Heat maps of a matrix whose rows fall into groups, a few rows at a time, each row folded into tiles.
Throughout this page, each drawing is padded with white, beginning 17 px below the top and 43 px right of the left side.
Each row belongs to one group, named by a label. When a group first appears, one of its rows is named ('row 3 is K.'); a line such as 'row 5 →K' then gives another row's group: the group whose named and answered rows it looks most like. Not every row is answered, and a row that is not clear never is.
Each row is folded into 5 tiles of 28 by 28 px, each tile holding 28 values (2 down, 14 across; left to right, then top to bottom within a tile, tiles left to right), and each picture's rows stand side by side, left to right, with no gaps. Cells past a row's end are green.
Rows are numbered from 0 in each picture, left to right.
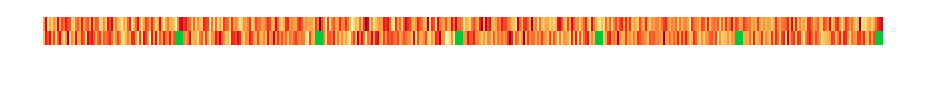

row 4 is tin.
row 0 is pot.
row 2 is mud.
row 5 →pot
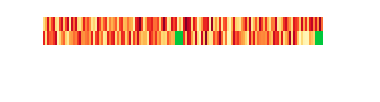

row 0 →mud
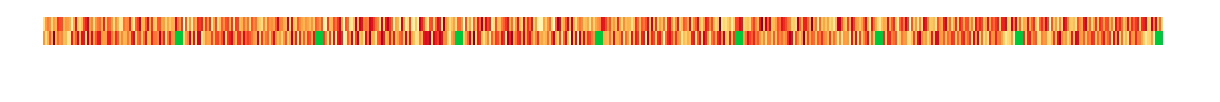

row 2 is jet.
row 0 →pot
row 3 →pot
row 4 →pot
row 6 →mud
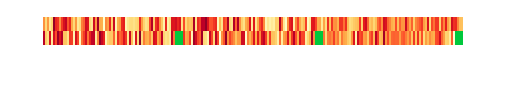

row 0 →jet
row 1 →jet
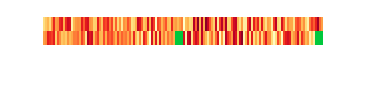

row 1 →jet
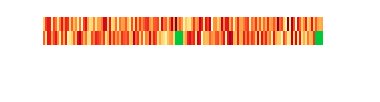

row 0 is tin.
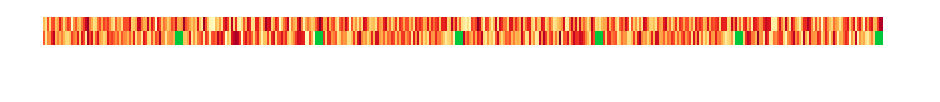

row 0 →mud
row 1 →pot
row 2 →mud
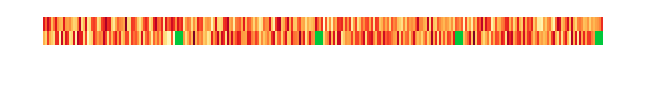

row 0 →tin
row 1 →pot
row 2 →pot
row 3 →pot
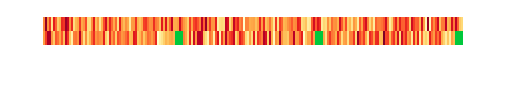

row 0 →tin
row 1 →jet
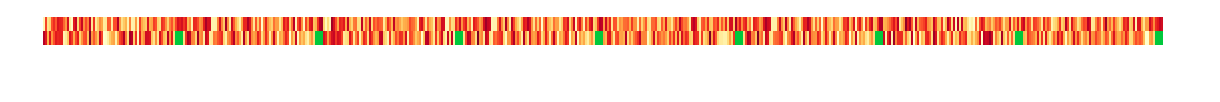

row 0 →jet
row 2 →jet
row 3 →tin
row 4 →tin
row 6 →jet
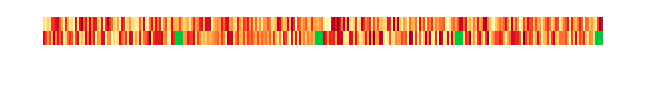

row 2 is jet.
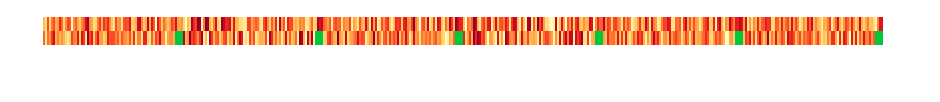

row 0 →mud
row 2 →tin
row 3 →jet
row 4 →tin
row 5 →pot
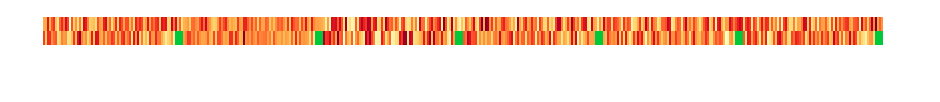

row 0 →mud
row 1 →mud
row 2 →jet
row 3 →mud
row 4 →tin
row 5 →tin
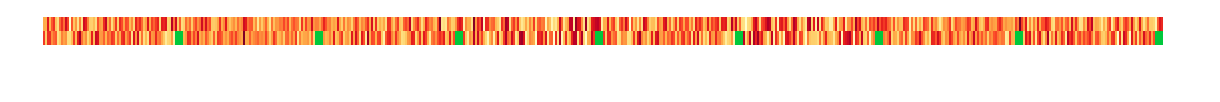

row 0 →mud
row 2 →pot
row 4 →mud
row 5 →jet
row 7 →pot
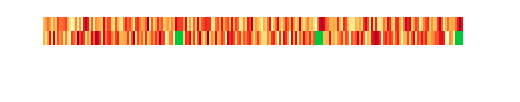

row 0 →pot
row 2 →pot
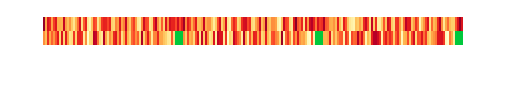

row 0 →tin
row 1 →tin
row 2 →pot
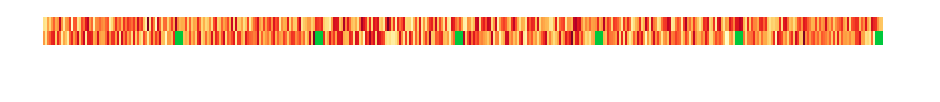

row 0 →mud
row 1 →pot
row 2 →jet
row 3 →jet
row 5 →mud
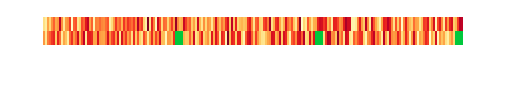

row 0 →mud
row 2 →tin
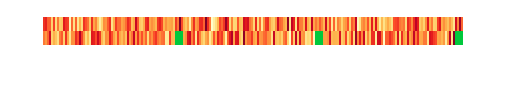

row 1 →mud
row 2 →pot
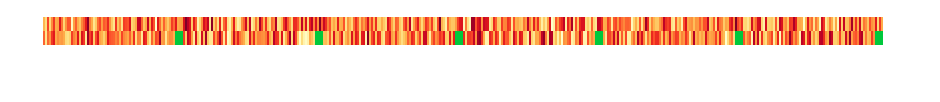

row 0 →mud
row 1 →tin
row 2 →pot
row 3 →jet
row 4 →tin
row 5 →jet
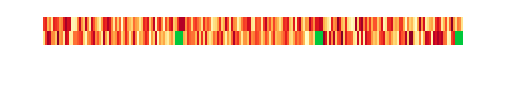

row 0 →tin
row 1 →tin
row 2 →jet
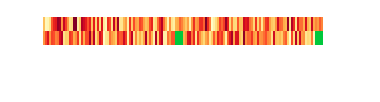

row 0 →jet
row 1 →mud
